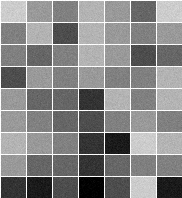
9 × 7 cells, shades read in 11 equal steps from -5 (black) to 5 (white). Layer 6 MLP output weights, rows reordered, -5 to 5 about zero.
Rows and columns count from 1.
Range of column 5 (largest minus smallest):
6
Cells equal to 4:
0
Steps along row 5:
down same down up down up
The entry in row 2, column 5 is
1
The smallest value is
-5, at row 9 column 4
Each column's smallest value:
-3 -4 -2 -5 -4 -2 -4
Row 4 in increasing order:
-2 0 0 0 1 1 2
